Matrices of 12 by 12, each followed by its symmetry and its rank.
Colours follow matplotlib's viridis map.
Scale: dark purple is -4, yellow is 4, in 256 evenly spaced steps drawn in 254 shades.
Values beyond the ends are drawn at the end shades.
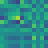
neither, rank two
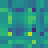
antisymmetric, rank two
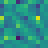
antisymmetric, rank two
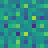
antisymmetric, rank two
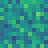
antisymmetric, full rank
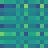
neither, rank one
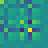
symmetric, rank two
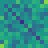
symmetric, full rank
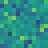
antisymmetric, full rank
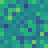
symmetric, full rank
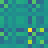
symmetric, rank two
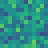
antisymmetric, full rank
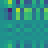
neither, rank one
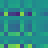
neither, rank one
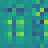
neither, rank two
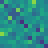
symmetric, full rank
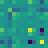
symmetric, rank two
